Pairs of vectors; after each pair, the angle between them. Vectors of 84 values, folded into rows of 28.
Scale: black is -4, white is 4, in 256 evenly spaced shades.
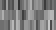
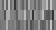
partly opposed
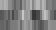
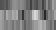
nearly opposite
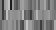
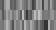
partly aligned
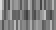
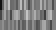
nearly opposite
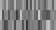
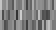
nearly parallel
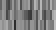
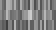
nearly opposite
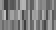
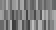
orthogonal
